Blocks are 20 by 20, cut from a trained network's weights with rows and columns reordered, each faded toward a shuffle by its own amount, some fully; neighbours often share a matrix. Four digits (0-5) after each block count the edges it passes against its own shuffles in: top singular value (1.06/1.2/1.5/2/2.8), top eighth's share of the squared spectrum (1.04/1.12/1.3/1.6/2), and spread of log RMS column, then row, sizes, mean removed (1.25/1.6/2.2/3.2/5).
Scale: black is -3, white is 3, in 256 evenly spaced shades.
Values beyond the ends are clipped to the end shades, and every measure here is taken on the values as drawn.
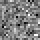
0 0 0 0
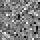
0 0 0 0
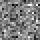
2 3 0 0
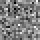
1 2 1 0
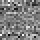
2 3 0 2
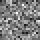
2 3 0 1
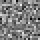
2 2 0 1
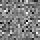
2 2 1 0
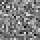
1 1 0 0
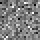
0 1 0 0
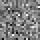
0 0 0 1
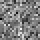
1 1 0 0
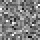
0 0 0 0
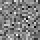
1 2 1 0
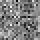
2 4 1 2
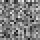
2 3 0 0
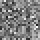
2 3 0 1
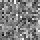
1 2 0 0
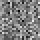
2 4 0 1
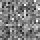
1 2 0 0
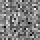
1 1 0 0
